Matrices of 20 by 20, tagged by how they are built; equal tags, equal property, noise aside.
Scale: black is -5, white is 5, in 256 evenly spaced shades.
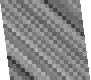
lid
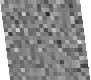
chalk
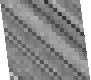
lid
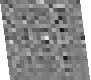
chalk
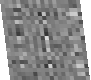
chalk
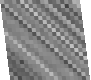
lid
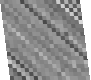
lid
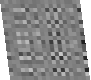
chalk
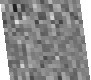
chalk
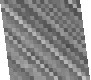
lid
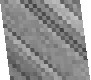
lid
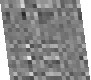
chalk
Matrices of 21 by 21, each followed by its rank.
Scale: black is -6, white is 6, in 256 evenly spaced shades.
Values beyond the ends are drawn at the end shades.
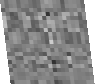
three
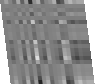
one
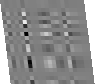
one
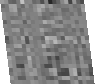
three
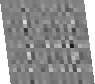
two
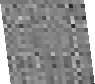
three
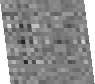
three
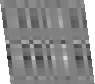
one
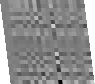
two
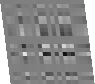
one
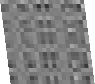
two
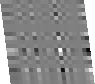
one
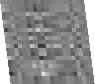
two
